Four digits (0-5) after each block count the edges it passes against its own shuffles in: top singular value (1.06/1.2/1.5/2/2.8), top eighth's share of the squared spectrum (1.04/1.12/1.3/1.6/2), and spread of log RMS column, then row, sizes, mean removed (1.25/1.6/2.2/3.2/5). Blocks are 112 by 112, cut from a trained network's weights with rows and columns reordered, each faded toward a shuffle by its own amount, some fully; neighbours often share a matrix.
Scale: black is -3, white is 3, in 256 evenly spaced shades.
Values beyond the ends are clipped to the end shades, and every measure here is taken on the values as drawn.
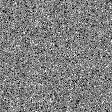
1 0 0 0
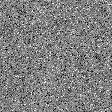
2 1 0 0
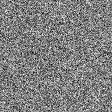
0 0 0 0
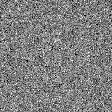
3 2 0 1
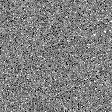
1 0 0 0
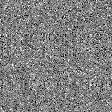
3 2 0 1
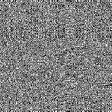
4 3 1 2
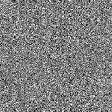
4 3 2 2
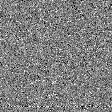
2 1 0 1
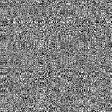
4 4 3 3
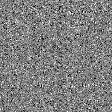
3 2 0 2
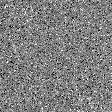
1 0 0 0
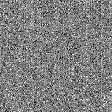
3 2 0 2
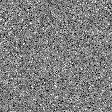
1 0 0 0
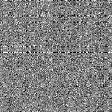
4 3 1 3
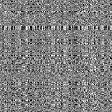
5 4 2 4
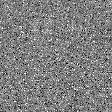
3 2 0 1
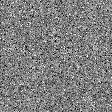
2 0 0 0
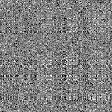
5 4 1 3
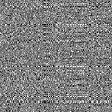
5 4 2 3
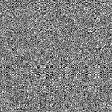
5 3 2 3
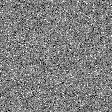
2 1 0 0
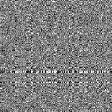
5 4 3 3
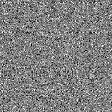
4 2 1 2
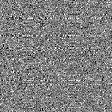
4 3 1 2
